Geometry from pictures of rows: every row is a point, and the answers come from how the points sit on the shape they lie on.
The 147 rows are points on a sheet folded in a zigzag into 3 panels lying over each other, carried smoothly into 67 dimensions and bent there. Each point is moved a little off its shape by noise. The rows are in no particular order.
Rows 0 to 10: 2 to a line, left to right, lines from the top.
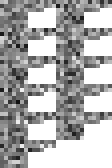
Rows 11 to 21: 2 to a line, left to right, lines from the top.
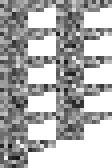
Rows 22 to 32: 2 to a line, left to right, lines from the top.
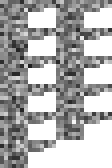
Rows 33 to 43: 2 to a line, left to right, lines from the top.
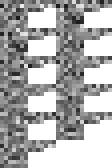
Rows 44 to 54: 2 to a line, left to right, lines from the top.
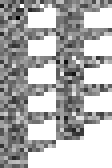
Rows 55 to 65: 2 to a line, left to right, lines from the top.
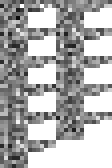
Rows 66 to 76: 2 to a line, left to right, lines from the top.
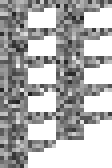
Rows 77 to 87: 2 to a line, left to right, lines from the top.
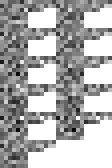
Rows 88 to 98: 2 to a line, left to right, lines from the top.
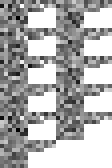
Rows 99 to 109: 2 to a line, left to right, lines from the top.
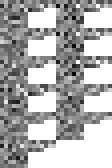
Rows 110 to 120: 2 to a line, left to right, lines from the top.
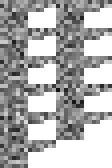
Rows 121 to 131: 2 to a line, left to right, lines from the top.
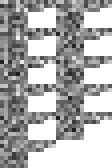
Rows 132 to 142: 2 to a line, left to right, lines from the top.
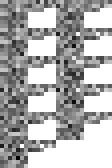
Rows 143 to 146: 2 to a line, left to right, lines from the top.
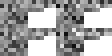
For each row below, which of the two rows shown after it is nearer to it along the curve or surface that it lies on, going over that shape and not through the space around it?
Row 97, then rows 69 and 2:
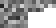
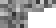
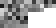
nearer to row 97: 2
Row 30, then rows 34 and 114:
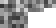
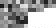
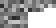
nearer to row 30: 34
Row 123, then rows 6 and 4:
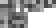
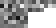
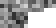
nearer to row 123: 4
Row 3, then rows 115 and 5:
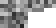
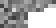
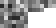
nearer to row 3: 5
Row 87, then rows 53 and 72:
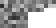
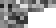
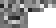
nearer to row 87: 72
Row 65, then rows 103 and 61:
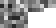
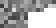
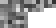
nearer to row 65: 61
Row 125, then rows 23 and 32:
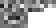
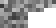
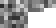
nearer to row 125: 23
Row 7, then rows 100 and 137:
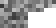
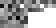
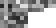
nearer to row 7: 100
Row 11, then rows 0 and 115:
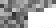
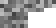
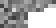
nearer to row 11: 0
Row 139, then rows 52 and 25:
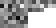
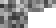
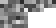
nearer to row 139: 25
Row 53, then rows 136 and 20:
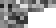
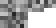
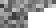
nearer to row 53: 136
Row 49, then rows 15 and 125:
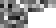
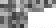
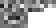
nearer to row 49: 15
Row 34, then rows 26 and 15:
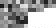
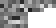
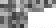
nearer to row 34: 15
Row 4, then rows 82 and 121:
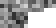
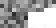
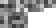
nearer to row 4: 121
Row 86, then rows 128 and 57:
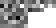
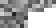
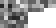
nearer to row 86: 128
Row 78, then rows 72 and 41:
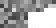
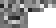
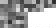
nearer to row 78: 72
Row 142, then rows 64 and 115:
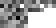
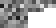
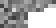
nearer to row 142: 64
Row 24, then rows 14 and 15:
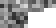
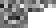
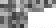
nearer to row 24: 15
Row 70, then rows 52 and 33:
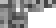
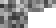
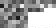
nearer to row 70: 52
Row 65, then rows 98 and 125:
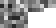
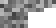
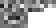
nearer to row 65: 98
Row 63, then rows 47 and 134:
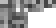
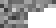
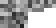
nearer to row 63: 134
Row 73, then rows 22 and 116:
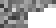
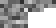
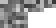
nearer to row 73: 22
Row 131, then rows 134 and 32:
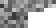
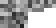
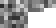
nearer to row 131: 134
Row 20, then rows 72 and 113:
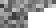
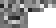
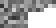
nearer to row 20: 72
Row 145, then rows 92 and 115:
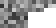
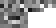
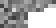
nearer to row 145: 92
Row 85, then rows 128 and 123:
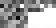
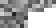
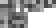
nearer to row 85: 128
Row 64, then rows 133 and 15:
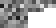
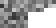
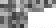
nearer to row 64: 133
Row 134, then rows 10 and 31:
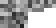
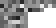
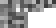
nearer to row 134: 31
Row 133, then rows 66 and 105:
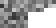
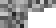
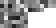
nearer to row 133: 66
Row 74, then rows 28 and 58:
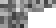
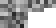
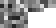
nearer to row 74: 28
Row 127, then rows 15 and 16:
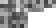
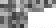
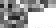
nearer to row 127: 15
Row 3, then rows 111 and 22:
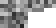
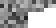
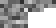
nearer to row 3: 111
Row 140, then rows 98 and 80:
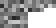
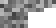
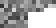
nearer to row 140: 80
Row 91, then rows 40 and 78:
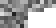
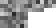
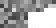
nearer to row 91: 40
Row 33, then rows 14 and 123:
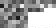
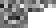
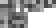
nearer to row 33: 14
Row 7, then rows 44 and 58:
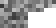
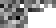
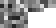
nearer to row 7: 44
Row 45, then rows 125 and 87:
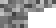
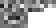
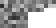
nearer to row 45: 87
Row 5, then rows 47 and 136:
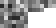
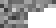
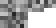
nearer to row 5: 136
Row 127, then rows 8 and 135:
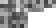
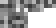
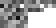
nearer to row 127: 8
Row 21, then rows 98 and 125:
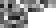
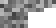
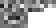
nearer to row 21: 98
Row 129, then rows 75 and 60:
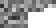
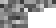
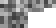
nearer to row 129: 75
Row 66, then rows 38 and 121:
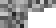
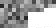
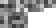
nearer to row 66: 121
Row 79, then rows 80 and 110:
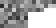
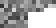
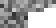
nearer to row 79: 80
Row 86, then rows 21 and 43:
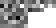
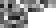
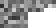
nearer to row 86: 43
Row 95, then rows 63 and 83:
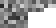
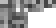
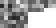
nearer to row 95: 63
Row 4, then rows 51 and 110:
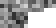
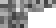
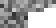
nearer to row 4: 51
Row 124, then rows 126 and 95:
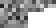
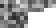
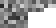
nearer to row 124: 95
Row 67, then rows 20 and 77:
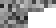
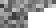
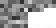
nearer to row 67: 20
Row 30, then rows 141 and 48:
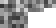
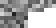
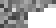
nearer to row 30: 141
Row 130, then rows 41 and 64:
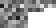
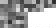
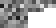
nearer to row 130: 64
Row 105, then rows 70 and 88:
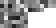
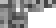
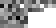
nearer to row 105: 70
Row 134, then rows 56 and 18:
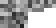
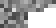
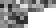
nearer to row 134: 18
